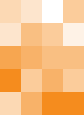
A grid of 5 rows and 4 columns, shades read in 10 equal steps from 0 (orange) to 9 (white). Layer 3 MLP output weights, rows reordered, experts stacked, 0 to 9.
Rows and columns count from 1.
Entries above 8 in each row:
1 0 0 0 0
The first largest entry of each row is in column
3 4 3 2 1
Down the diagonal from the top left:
6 4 4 5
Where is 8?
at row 2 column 4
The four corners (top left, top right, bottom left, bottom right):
6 5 6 0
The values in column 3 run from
0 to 9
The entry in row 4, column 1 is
0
